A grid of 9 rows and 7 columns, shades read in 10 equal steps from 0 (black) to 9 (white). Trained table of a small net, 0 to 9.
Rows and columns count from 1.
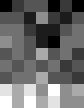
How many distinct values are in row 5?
4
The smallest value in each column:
0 2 1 1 0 1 0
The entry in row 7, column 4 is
6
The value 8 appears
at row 8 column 1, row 8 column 3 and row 9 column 5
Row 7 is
3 4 4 6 3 3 2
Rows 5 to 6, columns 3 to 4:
3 6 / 4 3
